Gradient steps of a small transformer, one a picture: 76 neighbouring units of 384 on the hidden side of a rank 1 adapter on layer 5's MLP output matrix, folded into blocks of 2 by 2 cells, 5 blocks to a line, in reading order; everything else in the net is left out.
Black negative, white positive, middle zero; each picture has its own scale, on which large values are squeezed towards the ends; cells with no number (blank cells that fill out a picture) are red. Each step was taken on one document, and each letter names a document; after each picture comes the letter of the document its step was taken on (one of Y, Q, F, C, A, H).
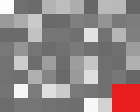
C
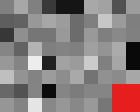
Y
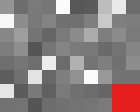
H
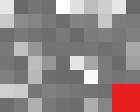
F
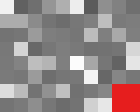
Y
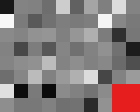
H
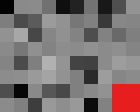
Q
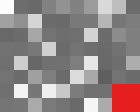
C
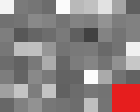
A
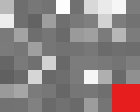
A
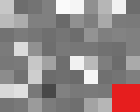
F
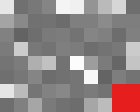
F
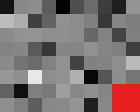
A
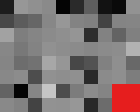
Y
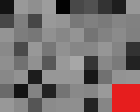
Y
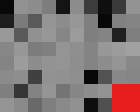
A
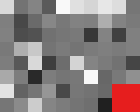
F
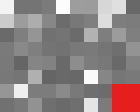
Q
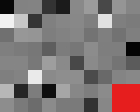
Q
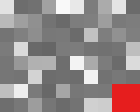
Q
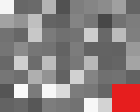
C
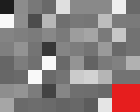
A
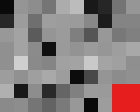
C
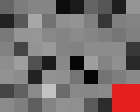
Y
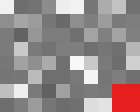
Q
